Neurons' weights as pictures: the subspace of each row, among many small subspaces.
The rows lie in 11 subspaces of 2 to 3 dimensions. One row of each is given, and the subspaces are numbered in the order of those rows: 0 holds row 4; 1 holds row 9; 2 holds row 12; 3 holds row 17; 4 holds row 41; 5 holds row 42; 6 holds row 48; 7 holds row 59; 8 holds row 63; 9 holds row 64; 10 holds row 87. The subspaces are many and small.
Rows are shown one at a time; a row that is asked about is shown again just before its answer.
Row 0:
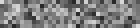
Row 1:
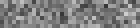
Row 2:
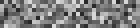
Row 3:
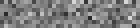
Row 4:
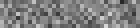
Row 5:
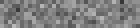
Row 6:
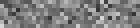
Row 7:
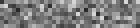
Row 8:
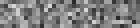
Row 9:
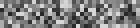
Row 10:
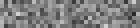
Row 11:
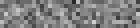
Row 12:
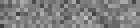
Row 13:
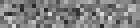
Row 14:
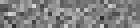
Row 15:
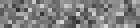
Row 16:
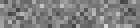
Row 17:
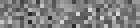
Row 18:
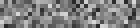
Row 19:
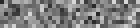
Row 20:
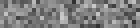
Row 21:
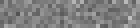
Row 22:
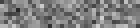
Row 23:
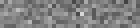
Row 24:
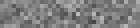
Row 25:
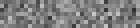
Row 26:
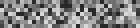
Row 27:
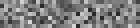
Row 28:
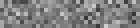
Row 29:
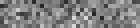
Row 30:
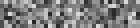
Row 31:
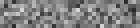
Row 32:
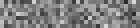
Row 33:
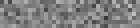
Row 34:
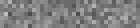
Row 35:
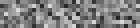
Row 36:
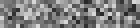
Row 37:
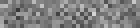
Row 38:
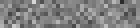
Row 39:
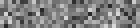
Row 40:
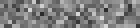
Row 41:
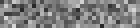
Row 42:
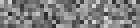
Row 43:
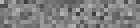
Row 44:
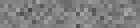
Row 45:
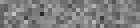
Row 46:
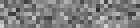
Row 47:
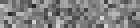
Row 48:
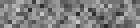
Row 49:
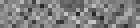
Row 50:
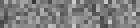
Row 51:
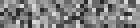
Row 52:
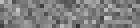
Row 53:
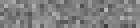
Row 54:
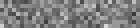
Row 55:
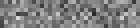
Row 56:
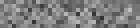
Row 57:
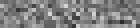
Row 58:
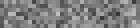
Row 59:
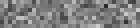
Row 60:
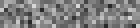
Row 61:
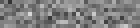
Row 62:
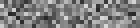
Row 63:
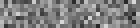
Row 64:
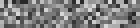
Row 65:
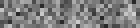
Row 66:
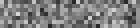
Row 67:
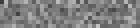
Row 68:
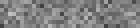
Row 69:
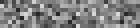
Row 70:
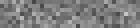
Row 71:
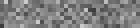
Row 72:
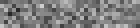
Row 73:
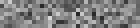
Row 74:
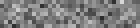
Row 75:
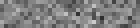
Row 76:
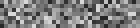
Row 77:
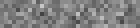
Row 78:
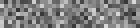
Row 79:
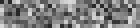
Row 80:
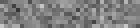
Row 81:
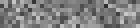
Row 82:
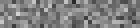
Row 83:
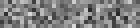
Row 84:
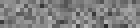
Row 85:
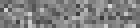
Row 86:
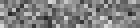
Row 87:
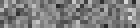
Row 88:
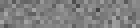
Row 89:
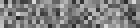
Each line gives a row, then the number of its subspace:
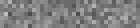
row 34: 3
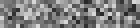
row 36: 4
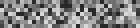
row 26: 1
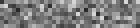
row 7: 2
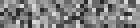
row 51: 10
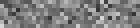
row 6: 5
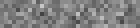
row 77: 6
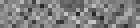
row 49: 6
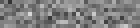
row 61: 10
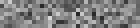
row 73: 10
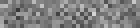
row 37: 2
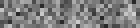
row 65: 1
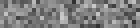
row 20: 7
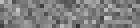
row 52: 5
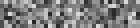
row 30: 4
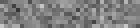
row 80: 9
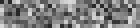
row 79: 5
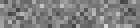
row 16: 8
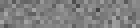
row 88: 3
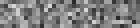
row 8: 2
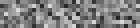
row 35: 7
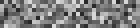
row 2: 3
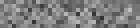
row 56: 6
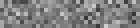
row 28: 9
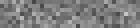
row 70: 7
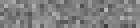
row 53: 10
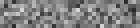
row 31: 4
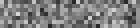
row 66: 0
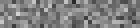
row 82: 2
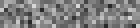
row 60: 3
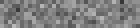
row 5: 0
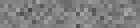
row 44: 1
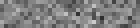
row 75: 1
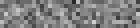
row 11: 7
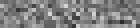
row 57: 7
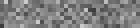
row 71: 2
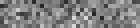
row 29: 2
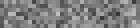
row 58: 4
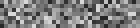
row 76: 5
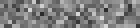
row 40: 6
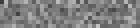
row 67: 0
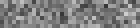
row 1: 7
